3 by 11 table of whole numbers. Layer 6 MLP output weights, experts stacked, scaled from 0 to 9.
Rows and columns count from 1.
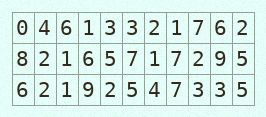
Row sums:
35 53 47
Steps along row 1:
up up down up same down down up down down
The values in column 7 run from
1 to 4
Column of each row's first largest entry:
9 10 4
